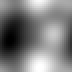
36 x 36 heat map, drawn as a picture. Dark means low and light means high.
Ninth with the highest average: bottom middle. Stripes: none. Lone odd cells: none. Ninth with the lowest average: middle left.
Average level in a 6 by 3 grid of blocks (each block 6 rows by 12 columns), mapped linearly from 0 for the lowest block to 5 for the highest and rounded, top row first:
3 4 3 | 1 3 3 | 0 2 3 | 0 2 3 | 1 4 3 | 2 5 4
